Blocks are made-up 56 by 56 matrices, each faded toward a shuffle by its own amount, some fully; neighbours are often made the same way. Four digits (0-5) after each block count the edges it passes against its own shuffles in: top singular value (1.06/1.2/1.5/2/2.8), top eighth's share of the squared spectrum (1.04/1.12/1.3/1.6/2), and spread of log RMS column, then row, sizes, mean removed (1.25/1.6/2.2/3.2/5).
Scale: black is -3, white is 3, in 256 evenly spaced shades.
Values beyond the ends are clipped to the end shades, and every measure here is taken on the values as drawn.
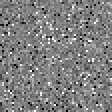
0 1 0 0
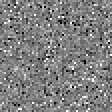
0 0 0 0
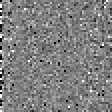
3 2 2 0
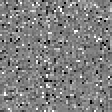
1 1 1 0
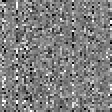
2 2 3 0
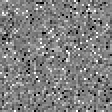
0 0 0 0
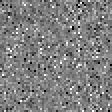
1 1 0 0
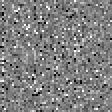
1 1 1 0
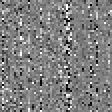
2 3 3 0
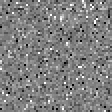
1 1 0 0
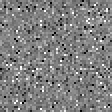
2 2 0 0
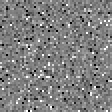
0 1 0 0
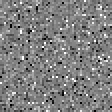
0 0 0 0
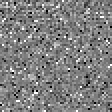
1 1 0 0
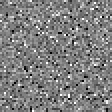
1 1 0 0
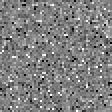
0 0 0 0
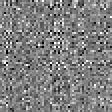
4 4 2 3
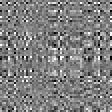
5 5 3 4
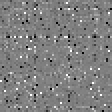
3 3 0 1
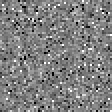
2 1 0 0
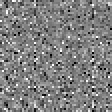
3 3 2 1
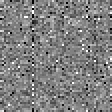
4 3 2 1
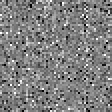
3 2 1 0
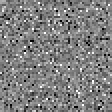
3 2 1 0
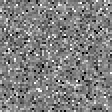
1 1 0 0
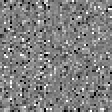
3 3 2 0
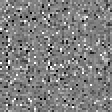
3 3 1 1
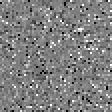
1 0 0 0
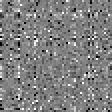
4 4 2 2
